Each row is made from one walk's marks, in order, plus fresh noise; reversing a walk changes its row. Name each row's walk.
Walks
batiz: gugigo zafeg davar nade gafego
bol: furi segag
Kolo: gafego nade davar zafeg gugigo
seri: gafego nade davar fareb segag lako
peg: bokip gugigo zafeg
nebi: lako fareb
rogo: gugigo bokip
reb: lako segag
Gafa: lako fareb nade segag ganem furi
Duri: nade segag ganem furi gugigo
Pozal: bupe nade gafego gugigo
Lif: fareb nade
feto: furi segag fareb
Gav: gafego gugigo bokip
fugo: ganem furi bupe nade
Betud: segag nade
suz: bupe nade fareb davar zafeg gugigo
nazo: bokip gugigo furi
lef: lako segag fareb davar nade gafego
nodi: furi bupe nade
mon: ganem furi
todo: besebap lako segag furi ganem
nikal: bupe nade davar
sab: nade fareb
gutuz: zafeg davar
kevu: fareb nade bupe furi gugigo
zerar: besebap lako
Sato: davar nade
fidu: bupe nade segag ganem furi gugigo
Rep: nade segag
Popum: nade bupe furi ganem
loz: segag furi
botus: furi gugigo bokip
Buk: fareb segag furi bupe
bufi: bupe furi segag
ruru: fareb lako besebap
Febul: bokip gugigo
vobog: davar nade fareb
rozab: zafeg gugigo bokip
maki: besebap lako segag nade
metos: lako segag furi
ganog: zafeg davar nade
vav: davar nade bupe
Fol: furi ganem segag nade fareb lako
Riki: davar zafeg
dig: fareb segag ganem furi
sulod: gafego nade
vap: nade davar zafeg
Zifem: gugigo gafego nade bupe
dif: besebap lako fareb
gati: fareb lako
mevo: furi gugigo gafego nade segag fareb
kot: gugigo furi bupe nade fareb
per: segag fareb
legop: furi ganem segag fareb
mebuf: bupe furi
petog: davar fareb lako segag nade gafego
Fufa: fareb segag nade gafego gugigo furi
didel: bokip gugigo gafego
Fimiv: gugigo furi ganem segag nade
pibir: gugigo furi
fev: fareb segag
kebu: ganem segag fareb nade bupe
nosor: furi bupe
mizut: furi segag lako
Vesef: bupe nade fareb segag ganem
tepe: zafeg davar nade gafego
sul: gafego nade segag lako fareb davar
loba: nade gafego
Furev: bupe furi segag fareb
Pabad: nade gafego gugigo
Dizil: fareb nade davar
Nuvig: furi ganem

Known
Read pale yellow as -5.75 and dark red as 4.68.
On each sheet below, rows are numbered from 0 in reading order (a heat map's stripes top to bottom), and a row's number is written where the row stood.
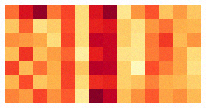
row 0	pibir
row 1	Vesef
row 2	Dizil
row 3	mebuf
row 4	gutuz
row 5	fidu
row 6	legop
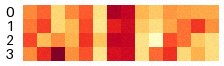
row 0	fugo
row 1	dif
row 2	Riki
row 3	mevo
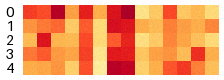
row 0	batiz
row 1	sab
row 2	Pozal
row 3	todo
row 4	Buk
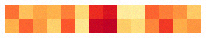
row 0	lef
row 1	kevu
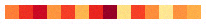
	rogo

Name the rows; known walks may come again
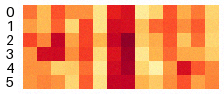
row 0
metos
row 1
per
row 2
rozab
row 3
kot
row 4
ruru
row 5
Lif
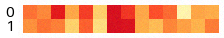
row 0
Duri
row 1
sab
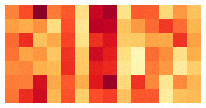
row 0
botus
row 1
fev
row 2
zerar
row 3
vobog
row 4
vav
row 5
peg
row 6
Pabad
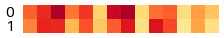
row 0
Fimiv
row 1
Gav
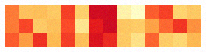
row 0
petog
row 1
dif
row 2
vap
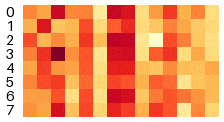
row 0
mizut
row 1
Pozal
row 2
Riki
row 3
mevo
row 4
Popum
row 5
loba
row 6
Fufa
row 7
Betud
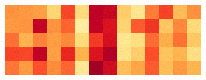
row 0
Dizil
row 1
bol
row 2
reb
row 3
batiz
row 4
Fol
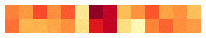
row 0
legop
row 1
Gafa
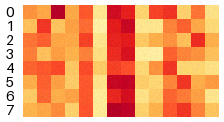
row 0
loz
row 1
mebuf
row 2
todo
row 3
lef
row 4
Kolo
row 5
kevu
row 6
bufi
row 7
Buk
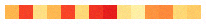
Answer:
nikal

